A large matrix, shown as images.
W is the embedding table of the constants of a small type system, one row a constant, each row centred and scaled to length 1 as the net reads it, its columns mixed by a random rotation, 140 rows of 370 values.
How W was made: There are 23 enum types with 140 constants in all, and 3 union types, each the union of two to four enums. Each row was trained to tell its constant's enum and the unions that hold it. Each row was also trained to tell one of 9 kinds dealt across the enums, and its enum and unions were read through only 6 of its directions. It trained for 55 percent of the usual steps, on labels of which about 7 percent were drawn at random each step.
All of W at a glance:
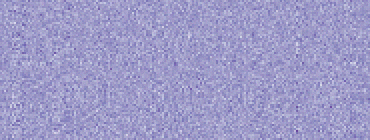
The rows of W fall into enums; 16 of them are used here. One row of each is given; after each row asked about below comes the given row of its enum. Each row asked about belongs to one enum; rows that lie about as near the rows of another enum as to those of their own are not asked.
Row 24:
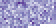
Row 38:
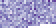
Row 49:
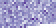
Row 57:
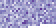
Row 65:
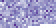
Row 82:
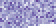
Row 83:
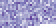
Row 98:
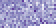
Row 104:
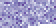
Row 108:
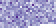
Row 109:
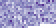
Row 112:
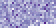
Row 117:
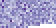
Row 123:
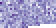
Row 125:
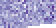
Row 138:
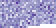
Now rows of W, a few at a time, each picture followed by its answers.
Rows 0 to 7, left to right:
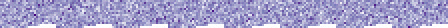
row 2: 125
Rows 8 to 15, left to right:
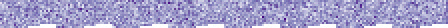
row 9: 65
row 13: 24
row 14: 123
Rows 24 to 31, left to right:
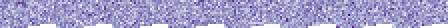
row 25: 83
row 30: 138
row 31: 108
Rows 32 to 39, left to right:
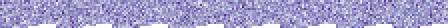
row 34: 108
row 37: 83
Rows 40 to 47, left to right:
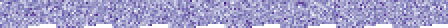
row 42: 24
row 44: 123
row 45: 24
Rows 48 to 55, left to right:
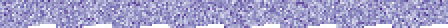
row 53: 24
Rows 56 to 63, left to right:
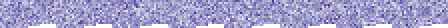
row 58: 24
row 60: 65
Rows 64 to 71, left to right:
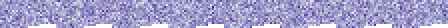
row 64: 104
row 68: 98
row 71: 82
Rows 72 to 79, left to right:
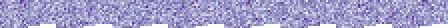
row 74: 112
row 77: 123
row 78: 98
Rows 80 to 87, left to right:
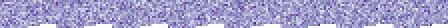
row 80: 83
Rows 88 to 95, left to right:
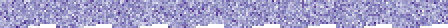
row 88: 57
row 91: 138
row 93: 98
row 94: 117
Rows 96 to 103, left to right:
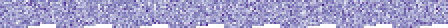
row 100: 98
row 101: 83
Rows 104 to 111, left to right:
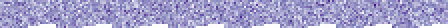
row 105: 82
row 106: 65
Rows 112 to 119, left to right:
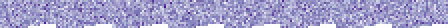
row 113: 57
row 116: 65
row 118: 83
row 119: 57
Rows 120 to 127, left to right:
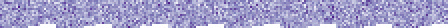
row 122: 57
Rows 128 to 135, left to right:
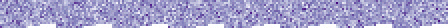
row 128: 49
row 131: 138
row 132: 65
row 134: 123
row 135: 117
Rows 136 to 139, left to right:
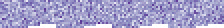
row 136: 123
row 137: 57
